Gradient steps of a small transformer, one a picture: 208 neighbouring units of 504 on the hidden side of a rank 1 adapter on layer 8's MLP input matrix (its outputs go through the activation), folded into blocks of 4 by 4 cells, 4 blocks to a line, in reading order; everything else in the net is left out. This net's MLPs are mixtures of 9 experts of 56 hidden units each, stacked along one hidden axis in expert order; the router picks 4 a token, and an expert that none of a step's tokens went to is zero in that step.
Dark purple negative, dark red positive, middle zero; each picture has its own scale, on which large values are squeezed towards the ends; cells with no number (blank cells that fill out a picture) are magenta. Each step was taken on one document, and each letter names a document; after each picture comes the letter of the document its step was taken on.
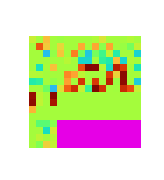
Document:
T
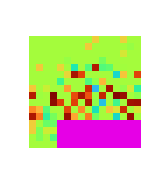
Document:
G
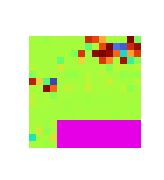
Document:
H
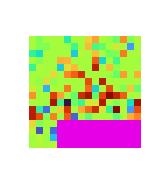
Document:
G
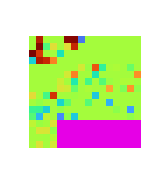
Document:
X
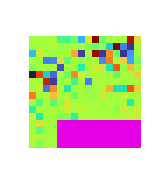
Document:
H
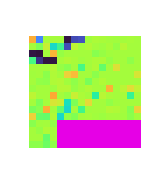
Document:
X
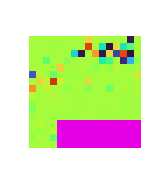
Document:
H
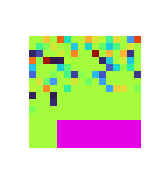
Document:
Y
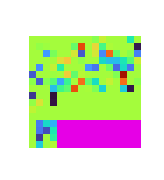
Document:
T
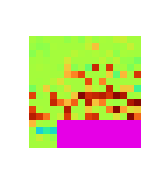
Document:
G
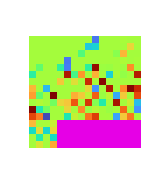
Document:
G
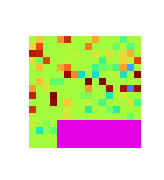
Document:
Y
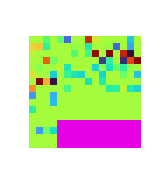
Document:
Y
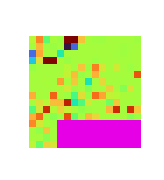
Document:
X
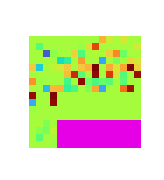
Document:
T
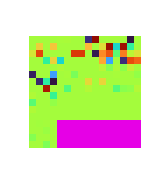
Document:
H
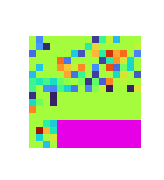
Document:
T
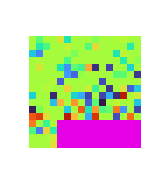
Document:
G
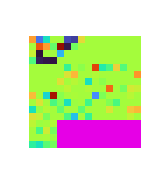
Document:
X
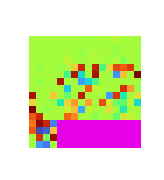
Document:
T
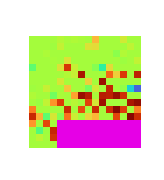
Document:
G
